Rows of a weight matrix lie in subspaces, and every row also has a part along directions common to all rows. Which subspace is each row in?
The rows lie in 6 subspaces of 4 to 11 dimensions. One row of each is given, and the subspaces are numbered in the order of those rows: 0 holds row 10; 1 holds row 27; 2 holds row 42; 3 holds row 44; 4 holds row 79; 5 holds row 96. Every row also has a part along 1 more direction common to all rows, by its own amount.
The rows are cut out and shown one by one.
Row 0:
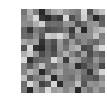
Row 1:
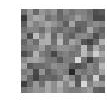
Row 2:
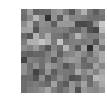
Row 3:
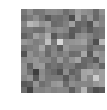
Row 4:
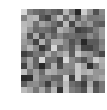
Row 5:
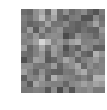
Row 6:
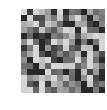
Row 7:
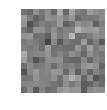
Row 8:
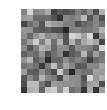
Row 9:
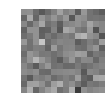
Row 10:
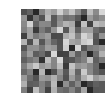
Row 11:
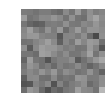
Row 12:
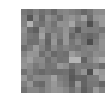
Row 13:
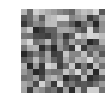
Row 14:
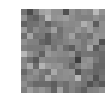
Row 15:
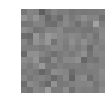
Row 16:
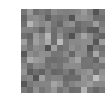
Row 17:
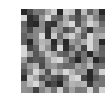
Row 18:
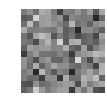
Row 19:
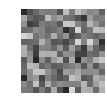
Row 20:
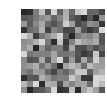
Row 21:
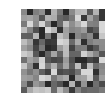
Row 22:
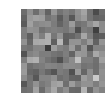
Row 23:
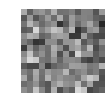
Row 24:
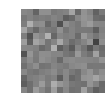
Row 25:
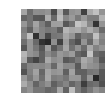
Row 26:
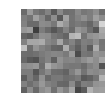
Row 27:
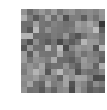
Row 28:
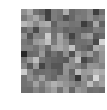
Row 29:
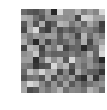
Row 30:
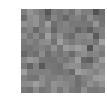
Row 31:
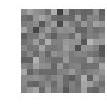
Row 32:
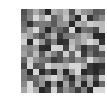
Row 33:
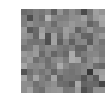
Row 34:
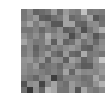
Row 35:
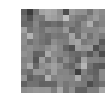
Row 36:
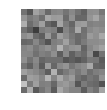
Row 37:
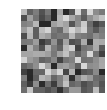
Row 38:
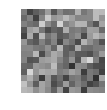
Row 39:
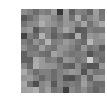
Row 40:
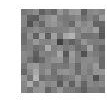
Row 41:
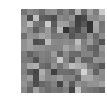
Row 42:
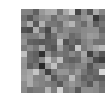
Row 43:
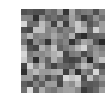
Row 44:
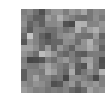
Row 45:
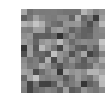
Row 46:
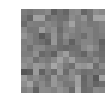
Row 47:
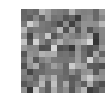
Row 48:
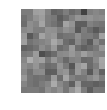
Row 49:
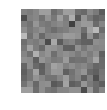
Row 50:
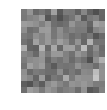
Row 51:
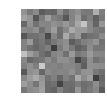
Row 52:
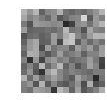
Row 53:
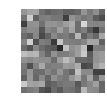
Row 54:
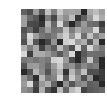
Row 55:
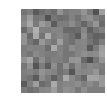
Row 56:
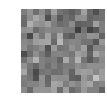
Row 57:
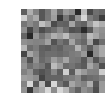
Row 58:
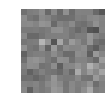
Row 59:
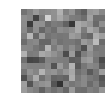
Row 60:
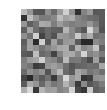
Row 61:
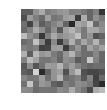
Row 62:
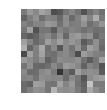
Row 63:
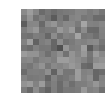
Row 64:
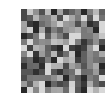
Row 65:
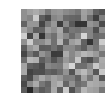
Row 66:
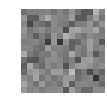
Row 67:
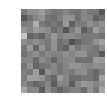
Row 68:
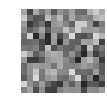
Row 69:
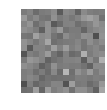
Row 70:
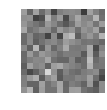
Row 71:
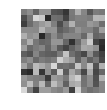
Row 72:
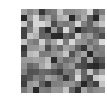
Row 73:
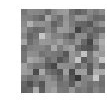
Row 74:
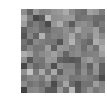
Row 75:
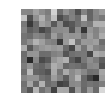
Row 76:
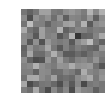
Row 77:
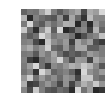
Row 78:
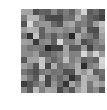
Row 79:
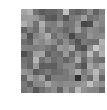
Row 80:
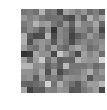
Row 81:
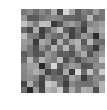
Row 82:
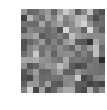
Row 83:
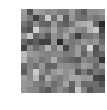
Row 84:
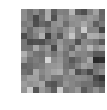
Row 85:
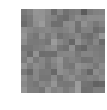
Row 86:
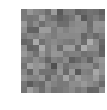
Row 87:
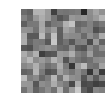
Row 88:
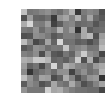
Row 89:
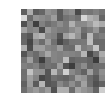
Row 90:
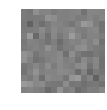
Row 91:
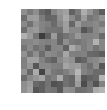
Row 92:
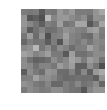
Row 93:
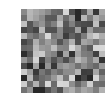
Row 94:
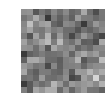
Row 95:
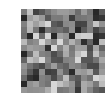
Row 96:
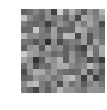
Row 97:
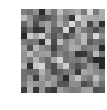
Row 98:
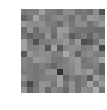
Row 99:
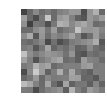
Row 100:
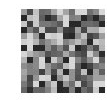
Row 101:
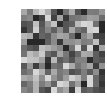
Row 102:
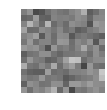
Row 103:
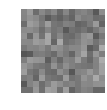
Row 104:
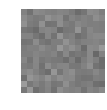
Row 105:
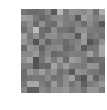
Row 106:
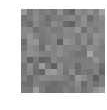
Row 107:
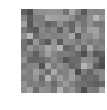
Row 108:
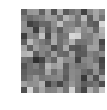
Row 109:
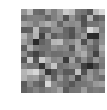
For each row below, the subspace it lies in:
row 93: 4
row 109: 2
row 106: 2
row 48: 3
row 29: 5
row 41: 0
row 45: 0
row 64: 1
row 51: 4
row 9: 0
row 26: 1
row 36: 4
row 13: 5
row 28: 4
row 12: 3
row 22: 0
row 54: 0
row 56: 2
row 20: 2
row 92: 3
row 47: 0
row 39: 5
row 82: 0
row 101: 1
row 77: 0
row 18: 0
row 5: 2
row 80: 1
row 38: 5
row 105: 5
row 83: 1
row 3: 0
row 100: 2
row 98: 1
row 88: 2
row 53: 4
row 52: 2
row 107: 4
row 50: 5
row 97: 0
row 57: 2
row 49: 0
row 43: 5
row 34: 2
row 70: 2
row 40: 4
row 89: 2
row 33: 3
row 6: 2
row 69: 2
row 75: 2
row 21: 4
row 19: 2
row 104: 4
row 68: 0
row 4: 0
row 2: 1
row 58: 2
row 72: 0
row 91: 0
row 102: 3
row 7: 5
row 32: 0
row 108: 1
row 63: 4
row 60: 0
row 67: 0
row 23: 1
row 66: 0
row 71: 3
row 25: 2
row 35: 4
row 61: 0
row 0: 2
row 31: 5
